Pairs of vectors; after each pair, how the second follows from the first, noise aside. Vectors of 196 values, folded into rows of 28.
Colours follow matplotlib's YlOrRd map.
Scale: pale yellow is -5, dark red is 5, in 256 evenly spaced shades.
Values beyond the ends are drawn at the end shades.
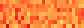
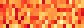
scaled up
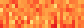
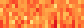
copied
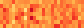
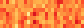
wrapped around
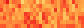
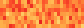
wrapped around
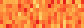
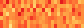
wrapped around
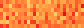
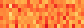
wrapped around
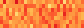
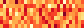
scaled up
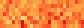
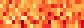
scaled up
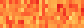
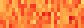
wrapped around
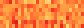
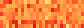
copied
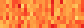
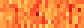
wrapped around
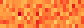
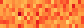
copied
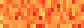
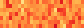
wrapped around
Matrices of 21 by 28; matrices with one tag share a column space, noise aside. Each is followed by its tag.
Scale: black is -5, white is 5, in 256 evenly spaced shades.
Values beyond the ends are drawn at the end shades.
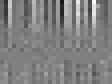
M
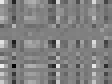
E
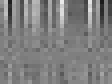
M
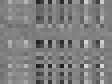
E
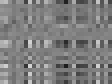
E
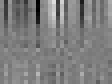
M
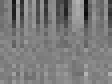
M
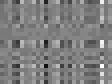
E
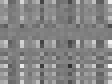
E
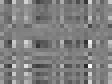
E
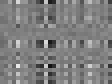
E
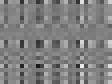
E
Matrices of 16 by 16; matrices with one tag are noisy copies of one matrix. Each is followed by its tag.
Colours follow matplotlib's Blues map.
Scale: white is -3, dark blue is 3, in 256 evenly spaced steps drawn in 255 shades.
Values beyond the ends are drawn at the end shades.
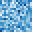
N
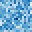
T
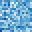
N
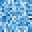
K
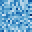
K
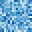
K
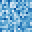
N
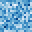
T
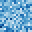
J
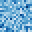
J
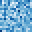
N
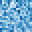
N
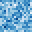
T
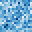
T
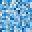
N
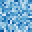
K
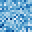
J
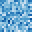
K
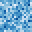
T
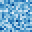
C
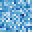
J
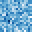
K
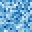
T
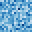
C
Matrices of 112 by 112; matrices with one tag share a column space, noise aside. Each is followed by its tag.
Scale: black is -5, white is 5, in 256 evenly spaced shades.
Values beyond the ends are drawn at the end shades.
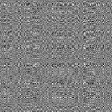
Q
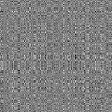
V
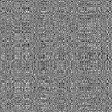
V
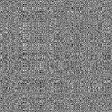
V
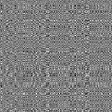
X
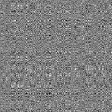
X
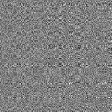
Q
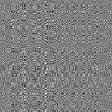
X
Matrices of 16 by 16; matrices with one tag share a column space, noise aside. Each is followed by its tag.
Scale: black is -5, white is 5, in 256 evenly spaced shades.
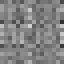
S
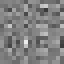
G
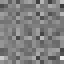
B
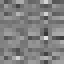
B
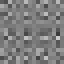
B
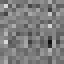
G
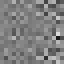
B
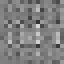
S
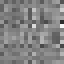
S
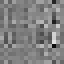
S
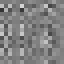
G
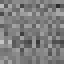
G
